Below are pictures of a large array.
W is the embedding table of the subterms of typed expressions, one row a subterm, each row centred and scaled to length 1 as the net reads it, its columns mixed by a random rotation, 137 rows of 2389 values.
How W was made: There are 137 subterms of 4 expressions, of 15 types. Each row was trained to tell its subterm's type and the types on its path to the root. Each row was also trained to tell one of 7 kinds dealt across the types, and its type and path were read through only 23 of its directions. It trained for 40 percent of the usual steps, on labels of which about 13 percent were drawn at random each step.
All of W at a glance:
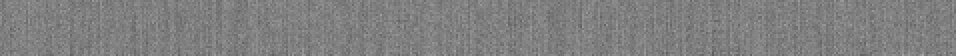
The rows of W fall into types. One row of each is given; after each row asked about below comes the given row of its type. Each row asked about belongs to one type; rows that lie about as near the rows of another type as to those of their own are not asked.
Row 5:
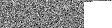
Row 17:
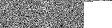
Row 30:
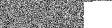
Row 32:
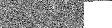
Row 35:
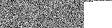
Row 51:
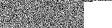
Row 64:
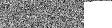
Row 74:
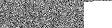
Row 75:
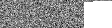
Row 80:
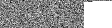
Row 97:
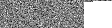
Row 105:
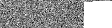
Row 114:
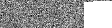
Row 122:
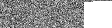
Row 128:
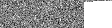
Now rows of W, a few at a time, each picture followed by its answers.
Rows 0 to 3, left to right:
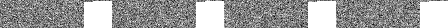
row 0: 32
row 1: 114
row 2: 35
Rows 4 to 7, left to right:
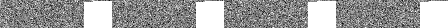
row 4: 122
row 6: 74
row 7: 75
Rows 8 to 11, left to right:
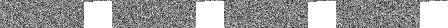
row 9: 35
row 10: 97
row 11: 35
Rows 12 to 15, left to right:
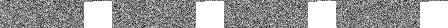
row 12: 128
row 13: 64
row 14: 105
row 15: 122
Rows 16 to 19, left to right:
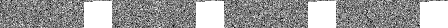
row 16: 75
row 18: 35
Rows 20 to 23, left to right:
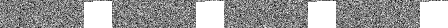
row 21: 75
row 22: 122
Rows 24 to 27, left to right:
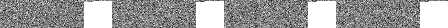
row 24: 74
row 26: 64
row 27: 51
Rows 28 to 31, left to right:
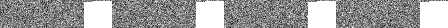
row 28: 97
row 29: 17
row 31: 17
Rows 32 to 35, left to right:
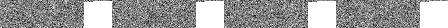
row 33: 128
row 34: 114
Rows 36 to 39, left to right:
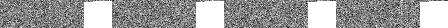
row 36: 51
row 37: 75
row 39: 122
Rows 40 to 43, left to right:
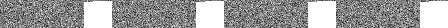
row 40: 32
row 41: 32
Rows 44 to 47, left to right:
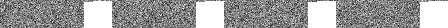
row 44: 17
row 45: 128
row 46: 80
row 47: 5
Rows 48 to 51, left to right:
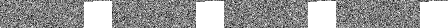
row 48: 114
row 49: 32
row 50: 30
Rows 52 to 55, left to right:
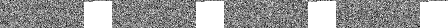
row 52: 51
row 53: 51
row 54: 128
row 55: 74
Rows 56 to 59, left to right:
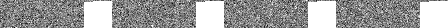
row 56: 74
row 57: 122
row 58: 128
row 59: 30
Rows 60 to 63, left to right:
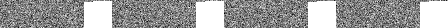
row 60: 114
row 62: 105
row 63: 35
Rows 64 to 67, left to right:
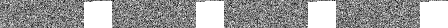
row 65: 75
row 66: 122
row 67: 74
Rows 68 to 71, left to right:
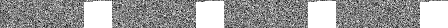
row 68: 75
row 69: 64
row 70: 105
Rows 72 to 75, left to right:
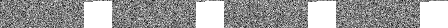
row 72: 75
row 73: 17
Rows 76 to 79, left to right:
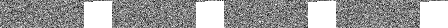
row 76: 32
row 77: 51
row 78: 97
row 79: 122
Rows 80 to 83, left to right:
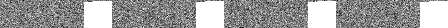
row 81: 30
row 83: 75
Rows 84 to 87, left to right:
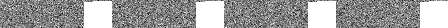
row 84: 122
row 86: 17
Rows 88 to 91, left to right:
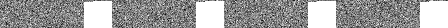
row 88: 30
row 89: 128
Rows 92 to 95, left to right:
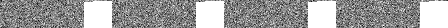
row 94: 17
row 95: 17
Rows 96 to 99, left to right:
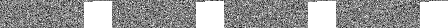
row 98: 35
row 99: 32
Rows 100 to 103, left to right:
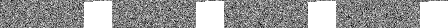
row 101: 105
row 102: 5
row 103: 64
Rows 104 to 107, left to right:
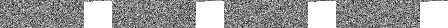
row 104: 17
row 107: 105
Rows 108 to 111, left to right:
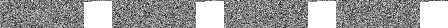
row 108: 5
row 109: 30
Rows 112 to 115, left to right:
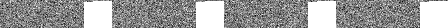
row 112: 105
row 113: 30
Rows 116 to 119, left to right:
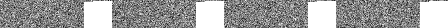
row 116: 35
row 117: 75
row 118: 5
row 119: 105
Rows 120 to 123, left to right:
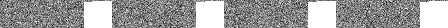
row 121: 17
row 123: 64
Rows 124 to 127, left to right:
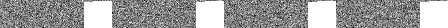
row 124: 74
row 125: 105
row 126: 114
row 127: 35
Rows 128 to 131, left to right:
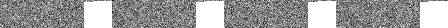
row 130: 105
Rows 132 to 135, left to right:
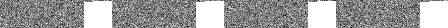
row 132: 35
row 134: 122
